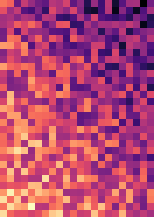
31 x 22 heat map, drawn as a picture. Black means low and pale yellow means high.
Odd rows or columns: none. Ninth with the highest average: bottom left. Ninth with the lowest average: top right. Mirror symmetry: none. Histogram: bell-shaped. Slope: up to the bottom left.
